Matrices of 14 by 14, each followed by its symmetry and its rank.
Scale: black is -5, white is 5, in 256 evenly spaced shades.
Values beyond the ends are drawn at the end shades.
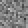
neither, full rank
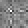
symmetric, rank three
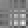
symmetric, rank one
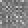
symmetric, rank three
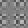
symmetric, rank one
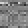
neither, rank two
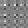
symmetric, rank one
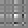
symmetric, rank one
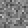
neither, full rank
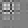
symmetric, rank one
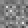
symmetric, rank three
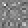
symmetric, rank three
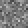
neither, full rank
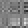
neither, rank two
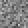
neither, full rank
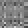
neither, rank two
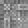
symmetric, rank three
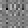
neither, rank two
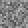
neither, full rank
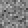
neither, full rank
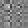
neither, rank two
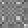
symmetric, rank three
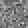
neither, full rank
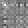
symmetric, rank three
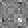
symmetric, rank three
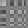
symmetric, rank one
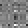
neither, rank two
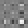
symmetric, rank one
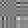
symmetric, rank one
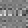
neither, rank two
